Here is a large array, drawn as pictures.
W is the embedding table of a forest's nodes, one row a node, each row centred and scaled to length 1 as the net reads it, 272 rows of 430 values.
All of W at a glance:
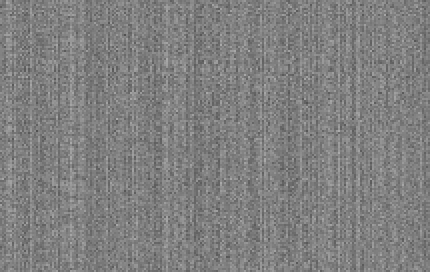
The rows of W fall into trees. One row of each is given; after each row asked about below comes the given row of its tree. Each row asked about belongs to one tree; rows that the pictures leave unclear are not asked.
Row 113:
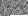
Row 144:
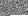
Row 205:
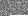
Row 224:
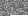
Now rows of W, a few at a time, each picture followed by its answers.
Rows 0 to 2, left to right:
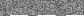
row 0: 224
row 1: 205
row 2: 205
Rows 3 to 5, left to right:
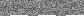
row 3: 224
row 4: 144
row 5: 113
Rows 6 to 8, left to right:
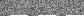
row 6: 144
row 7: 144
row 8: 224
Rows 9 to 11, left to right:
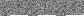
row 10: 205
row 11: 113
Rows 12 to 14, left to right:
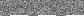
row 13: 224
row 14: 205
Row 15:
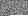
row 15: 205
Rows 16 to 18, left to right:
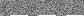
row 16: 224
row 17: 144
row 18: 205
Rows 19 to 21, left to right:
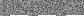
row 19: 224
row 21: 205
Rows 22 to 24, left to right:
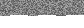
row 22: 224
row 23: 205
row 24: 144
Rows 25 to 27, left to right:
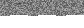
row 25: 113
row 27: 113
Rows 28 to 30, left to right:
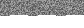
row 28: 113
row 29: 144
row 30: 205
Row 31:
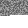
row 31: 113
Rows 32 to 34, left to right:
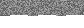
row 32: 144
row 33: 224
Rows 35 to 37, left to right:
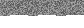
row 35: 224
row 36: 113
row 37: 205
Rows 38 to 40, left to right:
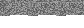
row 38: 205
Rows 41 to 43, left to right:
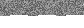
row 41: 224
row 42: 144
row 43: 224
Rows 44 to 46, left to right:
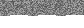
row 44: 224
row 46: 205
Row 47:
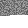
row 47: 205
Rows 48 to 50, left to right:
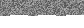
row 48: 224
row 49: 224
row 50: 113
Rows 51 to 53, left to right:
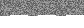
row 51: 113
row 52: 205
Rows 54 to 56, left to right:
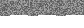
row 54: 144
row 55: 224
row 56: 205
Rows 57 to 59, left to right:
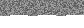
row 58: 205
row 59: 113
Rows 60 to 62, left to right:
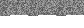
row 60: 144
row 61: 144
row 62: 144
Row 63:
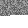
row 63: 144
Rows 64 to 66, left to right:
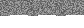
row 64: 205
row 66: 205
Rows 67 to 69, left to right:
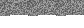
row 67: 113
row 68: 205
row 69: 205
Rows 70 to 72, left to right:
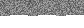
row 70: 205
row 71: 205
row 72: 224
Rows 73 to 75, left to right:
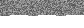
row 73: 144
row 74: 224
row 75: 224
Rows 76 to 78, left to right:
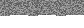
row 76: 113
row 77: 113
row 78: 205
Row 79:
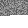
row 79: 205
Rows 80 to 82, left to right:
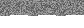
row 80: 113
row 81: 224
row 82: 205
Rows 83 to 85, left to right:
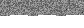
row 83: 113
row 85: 224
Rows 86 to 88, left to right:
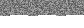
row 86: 224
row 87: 113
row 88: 224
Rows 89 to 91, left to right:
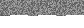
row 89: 144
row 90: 224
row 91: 113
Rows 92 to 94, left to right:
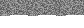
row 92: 205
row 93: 205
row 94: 205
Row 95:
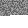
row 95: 224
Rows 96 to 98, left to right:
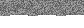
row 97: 205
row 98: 205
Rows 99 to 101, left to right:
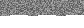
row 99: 205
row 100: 224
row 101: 224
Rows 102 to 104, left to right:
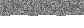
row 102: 224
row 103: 224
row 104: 224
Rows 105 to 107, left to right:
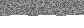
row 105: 205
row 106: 144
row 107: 113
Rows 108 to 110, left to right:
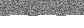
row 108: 224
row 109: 205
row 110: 224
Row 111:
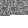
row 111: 144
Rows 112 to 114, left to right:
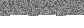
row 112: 224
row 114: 205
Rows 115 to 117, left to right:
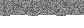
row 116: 224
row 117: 113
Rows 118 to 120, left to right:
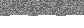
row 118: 224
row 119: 224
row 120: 205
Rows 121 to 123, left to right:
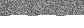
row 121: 144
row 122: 205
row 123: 205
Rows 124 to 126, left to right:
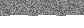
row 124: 205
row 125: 224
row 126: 224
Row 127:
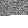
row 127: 144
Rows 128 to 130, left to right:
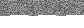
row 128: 144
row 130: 224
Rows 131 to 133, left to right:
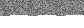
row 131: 224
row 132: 205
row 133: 205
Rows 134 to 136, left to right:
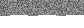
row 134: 144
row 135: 113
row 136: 224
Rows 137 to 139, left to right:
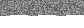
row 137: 205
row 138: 224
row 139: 224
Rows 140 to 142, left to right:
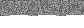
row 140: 205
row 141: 224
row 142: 224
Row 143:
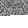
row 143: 113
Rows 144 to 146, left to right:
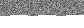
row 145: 224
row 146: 113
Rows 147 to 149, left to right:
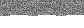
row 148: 224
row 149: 205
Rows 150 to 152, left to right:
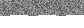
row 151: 113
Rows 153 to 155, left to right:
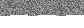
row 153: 113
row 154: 205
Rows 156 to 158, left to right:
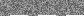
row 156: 224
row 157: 113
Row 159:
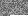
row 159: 224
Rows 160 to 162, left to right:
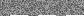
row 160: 224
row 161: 144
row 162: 224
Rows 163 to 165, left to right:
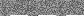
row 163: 224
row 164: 144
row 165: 224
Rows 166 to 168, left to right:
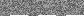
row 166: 224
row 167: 144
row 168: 224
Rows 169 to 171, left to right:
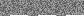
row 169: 224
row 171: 113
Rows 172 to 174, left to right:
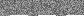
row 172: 205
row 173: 224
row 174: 205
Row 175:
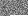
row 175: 224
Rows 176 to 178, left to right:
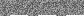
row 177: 113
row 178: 113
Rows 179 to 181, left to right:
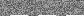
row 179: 113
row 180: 144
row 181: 224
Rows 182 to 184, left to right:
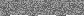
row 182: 224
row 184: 224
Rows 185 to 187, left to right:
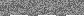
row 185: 224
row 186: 205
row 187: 224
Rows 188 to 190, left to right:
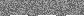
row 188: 224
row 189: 205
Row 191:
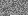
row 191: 224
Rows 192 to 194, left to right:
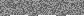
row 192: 113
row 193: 224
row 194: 113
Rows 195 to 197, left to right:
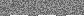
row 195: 224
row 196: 144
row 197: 205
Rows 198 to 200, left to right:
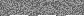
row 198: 205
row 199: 113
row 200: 205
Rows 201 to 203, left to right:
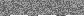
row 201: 224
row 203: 144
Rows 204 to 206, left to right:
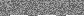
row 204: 224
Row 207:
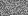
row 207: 205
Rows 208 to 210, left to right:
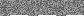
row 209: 224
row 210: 144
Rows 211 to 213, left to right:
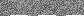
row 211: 144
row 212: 224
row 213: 205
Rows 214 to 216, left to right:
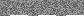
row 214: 144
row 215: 224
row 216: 113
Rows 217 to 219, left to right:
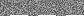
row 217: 113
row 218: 144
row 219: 205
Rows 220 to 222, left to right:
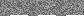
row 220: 113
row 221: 144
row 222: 205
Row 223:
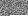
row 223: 113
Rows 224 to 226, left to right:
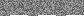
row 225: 224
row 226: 205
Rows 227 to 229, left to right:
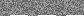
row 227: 224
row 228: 205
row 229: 144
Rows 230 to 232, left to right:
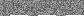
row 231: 224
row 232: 205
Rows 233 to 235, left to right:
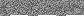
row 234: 205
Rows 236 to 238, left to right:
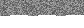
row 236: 144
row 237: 224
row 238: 205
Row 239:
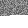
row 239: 205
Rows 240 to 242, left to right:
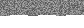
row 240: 205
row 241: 144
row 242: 224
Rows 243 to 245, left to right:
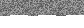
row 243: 224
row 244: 224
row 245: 144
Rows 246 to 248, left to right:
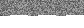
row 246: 144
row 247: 224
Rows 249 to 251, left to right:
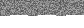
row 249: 205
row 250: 205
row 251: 113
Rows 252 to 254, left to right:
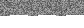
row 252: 113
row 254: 224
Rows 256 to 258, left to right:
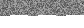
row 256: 144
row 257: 224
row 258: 113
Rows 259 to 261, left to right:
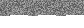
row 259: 224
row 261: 224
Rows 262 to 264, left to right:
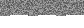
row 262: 113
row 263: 205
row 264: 113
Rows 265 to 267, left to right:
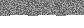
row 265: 205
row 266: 113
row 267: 205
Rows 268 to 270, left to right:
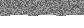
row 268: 113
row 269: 144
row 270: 224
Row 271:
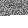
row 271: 113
